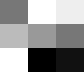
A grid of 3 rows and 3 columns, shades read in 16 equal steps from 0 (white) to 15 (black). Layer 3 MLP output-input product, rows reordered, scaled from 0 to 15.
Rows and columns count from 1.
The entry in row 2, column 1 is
4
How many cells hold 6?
1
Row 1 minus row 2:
4 -6 -7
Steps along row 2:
up up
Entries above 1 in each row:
1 3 2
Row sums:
9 18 29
